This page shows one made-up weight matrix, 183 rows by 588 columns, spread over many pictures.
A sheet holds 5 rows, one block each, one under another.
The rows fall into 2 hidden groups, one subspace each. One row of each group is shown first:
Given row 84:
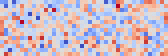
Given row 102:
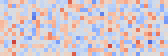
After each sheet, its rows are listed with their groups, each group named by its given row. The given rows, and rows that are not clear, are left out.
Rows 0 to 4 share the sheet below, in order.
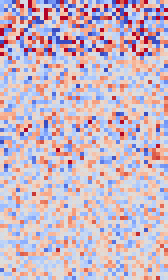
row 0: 84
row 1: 84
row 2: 84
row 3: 102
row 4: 102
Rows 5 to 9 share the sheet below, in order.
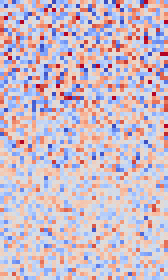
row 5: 84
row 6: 84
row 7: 102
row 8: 84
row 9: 102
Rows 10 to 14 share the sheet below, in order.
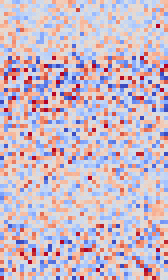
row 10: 102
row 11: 84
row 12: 84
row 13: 84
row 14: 102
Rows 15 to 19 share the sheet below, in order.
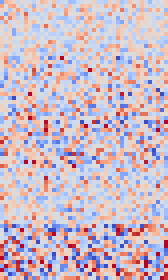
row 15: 102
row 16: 102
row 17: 84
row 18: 84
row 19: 84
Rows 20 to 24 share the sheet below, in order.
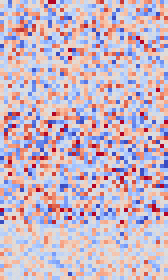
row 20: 102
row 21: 102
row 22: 84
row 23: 84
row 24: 84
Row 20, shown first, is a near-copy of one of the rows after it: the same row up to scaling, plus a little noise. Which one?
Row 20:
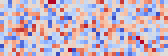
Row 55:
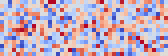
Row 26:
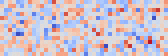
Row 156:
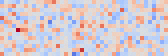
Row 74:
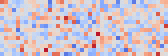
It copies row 55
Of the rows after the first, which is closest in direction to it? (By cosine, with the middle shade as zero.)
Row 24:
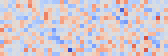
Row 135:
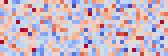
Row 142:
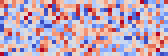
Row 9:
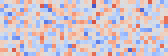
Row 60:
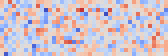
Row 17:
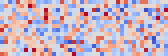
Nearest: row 17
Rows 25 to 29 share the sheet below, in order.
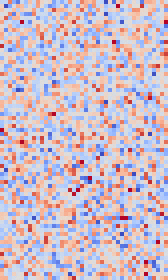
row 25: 84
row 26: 102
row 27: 102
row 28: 102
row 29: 84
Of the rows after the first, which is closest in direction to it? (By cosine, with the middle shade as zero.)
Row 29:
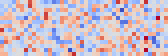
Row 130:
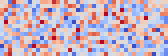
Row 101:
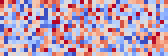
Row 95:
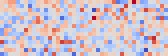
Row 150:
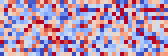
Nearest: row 130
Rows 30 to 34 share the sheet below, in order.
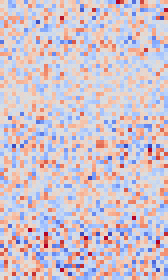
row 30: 84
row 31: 84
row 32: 102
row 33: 102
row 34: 84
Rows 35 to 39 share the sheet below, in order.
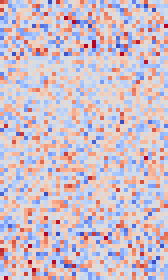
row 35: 102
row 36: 102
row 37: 102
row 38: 102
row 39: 84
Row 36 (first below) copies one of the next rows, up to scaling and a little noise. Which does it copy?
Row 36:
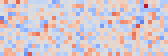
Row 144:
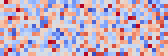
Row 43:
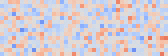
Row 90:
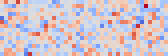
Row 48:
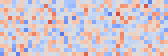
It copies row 90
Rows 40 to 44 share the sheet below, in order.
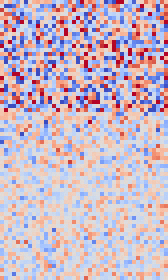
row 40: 84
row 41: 84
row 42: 84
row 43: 102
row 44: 84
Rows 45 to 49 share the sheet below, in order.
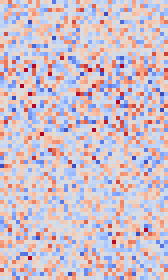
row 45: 84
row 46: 102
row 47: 84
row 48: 102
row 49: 102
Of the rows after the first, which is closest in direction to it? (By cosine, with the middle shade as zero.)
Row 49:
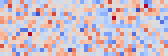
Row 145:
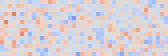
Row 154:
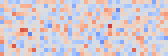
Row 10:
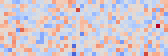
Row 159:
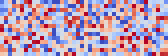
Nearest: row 145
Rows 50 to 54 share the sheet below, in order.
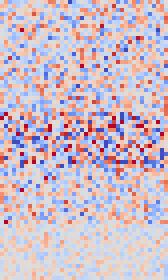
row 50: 102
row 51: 84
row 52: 102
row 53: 84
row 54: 84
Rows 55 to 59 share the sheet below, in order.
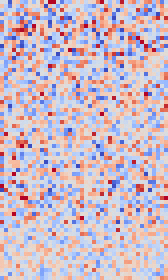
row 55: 102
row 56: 84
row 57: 102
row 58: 102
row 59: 84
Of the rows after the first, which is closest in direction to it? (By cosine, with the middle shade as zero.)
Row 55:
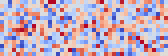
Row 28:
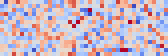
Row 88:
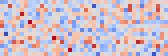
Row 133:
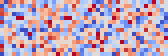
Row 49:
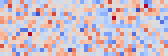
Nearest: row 28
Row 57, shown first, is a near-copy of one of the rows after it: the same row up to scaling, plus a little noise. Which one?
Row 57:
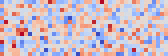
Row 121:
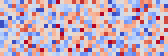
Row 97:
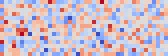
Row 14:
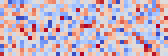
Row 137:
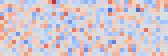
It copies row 97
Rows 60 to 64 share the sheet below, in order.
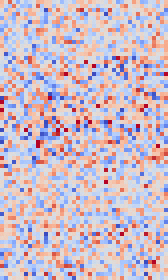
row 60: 84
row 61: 84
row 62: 84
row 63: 84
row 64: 84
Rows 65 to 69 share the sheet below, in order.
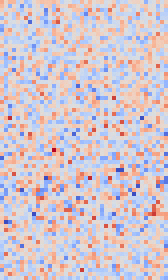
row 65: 84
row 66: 84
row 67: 84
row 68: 84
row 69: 84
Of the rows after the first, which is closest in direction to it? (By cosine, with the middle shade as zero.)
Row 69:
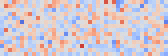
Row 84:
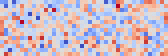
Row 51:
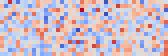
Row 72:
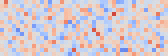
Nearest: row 72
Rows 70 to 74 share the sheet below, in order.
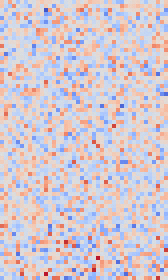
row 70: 84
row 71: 102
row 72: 102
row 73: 84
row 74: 102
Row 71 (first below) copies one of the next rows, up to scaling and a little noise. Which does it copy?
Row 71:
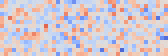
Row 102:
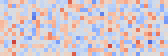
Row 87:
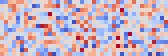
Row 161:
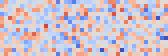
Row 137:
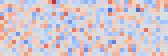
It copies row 161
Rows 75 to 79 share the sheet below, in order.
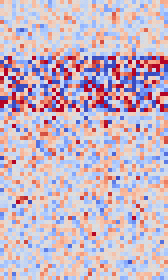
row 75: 102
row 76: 102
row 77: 84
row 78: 102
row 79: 84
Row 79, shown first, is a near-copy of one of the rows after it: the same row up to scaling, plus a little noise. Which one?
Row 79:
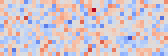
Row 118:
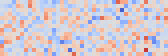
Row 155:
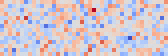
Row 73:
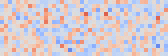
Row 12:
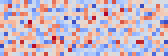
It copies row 155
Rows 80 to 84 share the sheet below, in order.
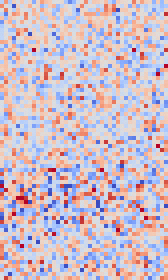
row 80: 102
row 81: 84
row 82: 102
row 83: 102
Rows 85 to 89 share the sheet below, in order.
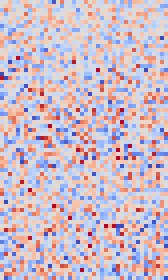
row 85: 102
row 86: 102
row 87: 102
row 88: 84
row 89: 84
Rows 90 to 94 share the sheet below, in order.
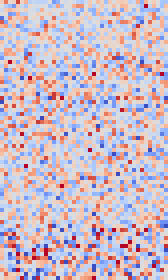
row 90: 102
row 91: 84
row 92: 102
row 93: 84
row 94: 102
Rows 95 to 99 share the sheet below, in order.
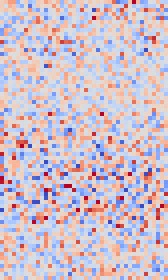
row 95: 84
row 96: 84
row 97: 102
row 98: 102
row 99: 84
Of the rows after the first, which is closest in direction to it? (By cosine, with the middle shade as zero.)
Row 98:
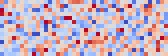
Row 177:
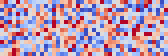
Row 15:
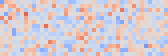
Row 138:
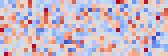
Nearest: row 138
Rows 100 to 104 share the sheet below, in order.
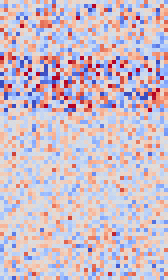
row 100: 84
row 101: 84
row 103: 84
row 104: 102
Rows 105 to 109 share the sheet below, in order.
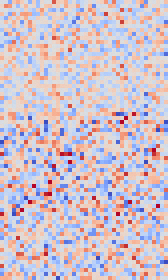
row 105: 84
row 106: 84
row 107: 84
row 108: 102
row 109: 102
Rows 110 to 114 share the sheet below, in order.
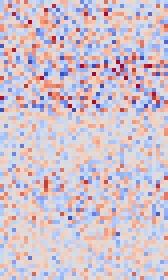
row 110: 84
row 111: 84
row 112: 102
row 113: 84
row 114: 102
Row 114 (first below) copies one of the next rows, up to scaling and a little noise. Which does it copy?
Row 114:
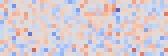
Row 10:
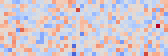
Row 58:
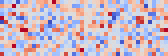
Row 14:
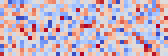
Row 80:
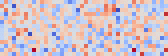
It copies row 80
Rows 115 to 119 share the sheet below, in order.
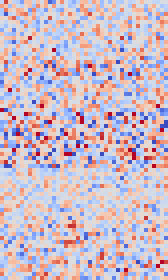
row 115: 102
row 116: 84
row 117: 84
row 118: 84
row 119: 102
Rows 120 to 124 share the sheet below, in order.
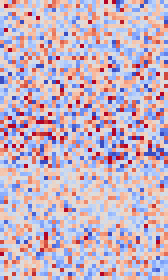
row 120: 84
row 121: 102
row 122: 102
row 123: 84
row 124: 84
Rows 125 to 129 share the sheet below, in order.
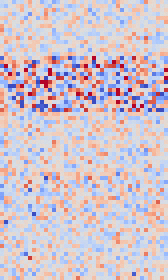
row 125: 84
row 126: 102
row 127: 84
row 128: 84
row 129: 102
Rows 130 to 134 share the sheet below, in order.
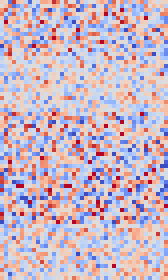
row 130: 84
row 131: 84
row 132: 84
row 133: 102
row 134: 84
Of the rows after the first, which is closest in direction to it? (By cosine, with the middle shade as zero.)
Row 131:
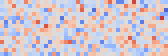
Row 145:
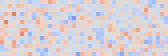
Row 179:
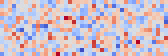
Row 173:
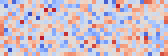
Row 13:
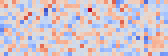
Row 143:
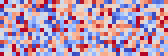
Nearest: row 13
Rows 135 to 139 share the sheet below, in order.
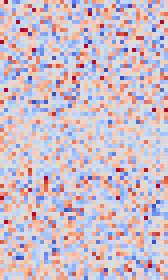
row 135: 102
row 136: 84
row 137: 102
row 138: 84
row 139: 102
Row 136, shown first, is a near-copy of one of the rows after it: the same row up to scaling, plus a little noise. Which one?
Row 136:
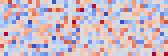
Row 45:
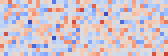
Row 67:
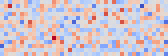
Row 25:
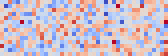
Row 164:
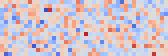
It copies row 45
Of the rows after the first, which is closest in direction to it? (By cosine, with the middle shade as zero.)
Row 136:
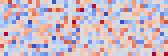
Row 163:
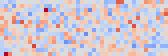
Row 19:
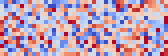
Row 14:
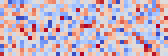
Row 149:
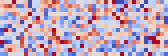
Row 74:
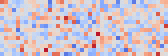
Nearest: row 19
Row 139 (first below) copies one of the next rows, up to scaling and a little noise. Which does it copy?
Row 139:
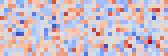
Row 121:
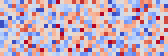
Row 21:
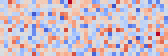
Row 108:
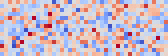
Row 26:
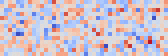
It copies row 26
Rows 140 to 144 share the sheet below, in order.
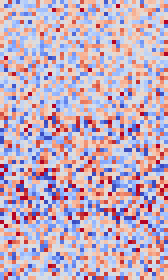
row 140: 84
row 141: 102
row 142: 84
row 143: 102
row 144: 102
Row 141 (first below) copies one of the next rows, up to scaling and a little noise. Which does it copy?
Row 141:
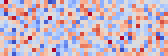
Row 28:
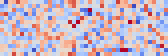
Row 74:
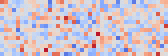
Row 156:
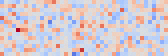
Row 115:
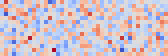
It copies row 115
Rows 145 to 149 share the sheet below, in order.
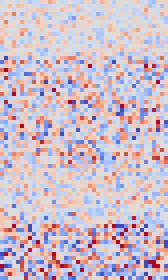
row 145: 102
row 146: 102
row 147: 84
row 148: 102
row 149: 84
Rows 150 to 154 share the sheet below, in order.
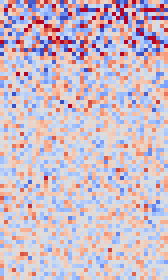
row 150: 84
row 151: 84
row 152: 102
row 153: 84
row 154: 102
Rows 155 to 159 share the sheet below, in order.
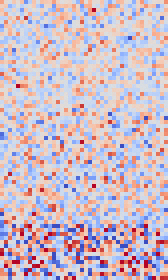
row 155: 84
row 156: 102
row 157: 102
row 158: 84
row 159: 84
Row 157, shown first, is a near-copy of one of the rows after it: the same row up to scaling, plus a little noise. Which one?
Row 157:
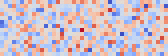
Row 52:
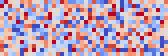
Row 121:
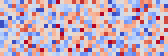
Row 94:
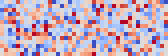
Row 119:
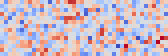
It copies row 121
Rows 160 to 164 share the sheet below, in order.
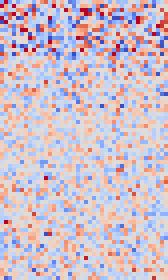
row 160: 102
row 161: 102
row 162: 102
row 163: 84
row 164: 84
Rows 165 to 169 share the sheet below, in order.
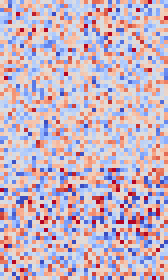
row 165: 102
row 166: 102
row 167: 84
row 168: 102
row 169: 102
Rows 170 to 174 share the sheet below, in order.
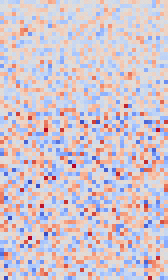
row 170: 102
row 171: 102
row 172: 84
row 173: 84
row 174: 84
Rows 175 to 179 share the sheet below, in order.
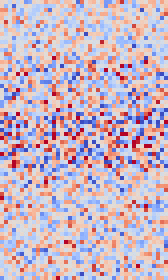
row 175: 84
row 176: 84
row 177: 102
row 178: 84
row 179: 102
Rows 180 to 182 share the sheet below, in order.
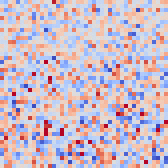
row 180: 102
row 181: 102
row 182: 84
